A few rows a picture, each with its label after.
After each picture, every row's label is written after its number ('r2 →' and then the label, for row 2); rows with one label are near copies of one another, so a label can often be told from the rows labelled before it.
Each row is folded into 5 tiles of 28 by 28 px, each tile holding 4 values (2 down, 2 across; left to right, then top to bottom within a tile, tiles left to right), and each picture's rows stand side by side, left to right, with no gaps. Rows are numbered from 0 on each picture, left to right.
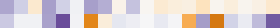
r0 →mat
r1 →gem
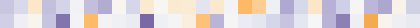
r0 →mat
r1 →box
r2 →mat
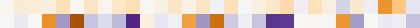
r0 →gem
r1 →gem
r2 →box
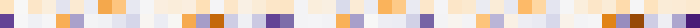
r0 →box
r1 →gem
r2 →box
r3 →box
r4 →gem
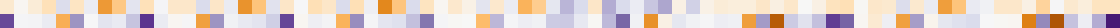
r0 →box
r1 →box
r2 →box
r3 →box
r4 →mat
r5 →gem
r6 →box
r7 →gem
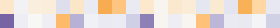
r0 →box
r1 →box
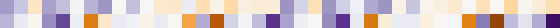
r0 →mat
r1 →gem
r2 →mat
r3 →gem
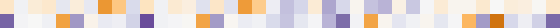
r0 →box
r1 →box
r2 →mat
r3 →gem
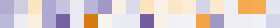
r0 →mat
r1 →box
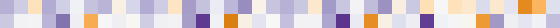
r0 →mat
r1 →mat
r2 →mat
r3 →box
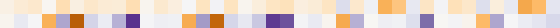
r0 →gem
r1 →gem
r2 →box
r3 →box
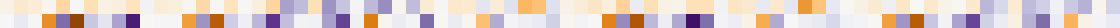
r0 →gem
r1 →gem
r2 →mat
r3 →box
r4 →gem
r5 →box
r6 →gem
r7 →mat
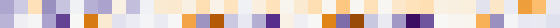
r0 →mat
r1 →gem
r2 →gem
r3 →box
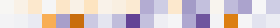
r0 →gem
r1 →mat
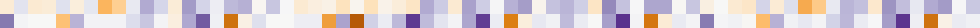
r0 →box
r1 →mat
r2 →gem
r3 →mat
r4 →mat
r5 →box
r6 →mat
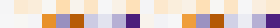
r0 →gem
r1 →gem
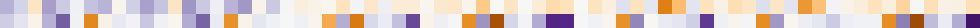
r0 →mat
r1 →mat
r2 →gem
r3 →gem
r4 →box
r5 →box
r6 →gem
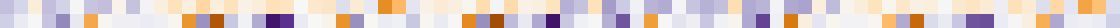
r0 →mat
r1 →gem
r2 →box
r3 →gem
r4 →mat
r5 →mat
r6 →gem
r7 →box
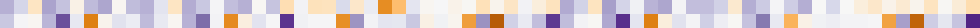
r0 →mat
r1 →mat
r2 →box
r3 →gem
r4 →mat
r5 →mat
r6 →gem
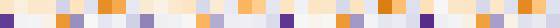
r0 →box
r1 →box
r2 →box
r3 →box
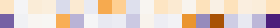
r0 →box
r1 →gem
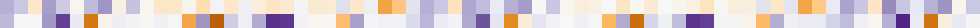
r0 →mat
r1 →gem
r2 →box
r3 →mat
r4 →gem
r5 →box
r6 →mat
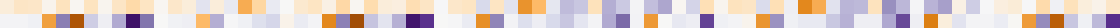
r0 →gem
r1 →box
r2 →gem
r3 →box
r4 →mat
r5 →box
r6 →mat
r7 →gem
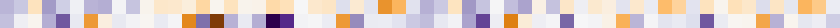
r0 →mat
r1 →gem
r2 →box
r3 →mat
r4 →box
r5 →box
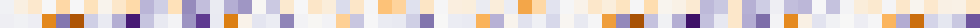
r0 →gem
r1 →mat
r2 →box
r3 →box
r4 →gem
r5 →mat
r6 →gem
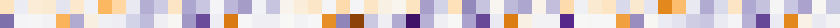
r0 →box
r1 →mat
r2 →gem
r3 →mat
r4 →box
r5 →mat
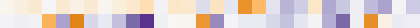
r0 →gem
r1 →box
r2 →mat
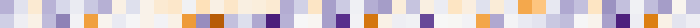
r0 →mat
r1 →gem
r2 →mat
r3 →box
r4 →mat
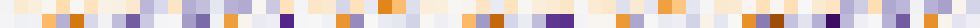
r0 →gem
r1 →mat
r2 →box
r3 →gem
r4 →box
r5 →gem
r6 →mat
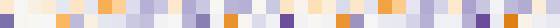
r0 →box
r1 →mat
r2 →box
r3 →mat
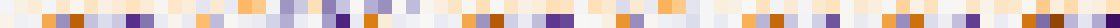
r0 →gem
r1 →box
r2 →mat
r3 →gem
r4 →box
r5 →gem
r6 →gem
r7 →gem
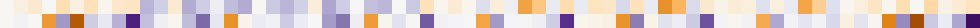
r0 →gem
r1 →mat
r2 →mat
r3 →box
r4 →box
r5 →box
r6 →gem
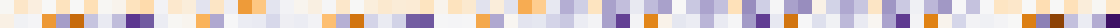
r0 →gem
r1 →box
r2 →gem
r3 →box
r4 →mat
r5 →mat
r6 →mat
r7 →gem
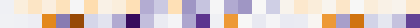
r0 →gem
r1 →mat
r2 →gem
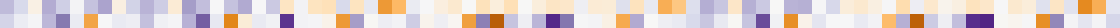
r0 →mat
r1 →mat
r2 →box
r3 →gem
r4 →box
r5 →mat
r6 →gem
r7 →box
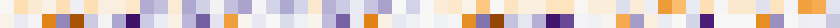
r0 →gem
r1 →mat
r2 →mat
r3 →gem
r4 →box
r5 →box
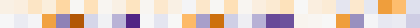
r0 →gem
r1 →gem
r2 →box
